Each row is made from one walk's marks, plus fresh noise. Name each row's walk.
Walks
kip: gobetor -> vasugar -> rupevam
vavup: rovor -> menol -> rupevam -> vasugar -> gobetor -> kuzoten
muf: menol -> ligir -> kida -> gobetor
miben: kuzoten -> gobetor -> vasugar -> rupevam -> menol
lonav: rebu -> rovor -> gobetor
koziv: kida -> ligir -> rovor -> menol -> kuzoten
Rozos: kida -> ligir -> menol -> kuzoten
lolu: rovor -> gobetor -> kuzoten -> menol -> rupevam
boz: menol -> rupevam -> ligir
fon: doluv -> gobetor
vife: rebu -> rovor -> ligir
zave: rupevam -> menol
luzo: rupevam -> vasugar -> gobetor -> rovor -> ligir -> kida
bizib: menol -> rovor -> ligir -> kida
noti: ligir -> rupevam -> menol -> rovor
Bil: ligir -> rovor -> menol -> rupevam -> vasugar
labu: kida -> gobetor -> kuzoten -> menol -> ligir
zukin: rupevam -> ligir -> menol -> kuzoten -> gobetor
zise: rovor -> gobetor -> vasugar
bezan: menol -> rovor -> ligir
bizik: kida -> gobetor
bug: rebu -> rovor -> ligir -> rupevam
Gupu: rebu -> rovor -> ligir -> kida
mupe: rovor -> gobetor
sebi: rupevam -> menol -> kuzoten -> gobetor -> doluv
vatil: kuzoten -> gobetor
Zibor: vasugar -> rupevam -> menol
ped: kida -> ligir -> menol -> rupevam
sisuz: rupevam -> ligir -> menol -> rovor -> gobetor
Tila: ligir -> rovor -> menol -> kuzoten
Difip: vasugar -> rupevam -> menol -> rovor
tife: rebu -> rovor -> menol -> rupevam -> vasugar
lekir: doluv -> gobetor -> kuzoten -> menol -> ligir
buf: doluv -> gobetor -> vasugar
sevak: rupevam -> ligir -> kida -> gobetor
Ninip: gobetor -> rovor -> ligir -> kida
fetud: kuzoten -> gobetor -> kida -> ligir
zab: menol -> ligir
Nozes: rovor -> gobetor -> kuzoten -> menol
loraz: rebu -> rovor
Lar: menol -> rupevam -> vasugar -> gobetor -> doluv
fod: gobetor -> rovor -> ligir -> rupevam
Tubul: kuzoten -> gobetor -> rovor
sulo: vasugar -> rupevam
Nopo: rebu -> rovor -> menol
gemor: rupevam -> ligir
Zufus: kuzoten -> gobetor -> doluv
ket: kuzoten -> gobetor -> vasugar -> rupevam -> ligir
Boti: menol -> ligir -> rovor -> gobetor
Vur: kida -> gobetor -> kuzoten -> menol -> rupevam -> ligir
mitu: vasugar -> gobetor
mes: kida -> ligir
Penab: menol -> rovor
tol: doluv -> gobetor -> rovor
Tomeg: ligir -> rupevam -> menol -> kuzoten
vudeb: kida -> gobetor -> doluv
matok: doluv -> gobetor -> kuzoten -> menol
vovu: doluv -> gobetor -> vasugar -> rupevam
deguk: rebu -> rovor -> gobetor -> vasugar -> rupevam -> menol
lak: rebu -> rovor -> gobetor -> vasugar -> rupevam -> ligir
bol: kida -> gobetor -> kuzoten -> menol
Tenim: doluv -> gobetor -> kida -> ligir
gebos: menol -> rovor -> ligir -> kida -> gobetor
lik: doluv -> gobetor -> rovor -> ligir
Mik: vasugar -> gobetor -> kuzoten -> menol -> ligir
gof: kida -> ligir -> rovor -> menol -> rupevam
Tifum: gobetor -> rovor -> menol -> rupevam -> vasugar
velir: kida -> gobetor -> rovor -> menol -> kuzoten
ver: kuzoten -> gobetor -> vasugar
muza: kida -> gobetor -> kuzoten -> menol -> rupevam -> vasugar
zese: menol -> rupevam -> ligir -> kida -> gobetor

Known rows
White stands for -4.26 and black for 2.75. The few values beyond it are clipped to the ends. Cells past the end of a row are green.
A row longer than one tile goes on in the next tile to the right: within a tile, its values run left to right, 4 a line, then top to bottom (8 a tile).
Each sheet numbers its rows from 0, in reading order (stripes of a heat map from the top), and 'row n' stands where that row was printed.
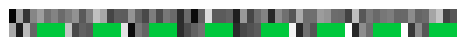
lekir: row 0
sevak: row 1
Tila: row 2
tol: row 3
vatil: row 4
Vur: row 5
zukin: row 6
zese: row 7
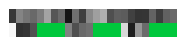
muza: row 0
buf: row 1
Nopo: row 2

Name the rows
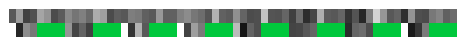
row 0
sisuz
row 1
mes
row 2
zab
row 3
boz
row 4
Gupu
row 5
mupe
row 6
vudeb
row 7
vavup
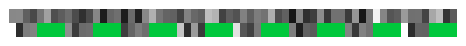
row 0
noti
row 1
loraz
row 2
fon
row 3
muf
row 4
kip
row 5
Nozes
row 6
lik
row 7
gof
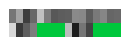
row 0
fod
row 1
Rozos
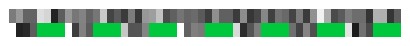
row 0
luzo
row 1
ped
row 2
vovu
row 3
zave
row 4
lolu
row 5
Tenim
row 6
bizib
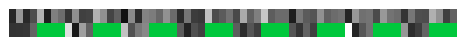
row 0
Tubul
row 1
Boti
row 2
sebi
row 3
velir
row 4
fetud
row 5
bol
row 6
miben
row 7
zise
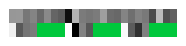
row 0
gemor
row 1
Mik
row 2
sulo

